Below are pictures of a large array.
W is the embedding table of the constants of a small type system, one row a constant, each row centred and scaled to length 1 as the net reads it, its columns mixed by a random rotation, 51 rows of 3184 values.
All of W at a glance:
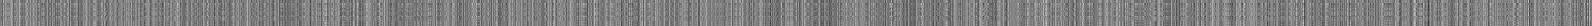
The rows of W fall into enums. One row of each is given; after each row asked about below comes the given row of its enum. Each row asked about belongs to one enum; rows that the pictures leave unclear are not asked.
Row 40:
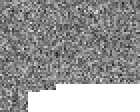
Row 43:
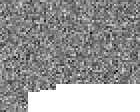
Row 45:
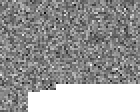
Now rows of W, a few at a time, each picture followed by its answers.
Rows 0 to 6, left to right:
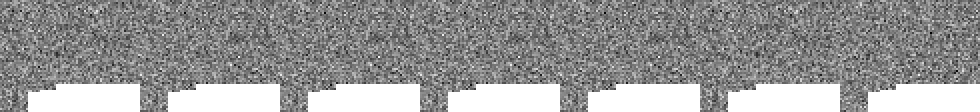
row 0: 40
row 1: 45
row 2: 45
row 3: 45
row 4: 45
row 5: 40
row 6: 43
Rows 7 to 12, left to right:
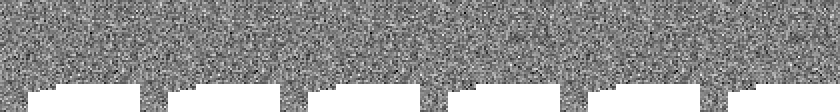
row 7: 43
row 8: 43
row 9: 43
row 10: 45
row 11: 43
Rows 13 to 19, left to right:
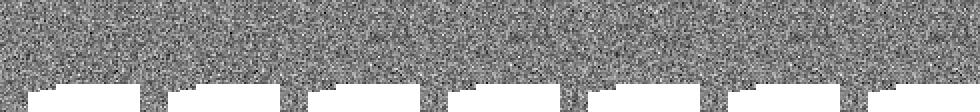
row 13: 43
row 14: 43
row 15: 45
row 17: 40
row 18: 45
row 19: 45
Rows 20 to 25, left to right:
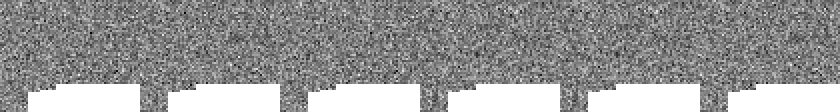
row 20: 43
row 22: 43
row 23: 40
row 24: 40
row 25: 45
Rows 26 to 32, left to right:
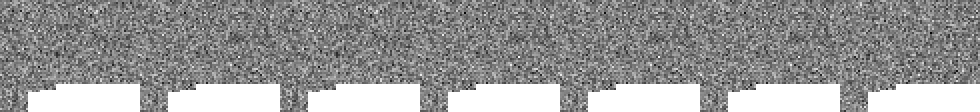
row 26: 40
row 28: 40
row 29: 45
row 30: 45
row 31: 45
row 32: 43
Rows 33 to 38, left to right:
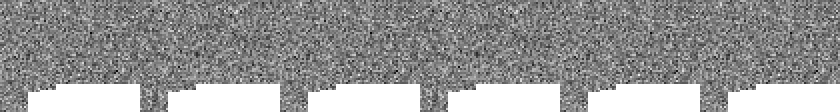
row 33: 43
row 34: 40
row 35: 43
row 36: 40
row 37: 43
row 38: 43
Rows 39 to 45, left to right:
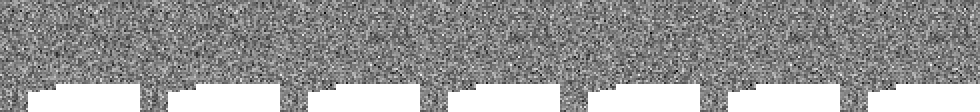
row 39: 40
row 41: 45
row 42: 45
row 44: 45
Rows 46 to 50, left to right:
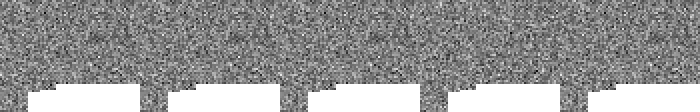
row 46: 45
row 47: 45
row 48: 45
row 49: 43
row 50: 45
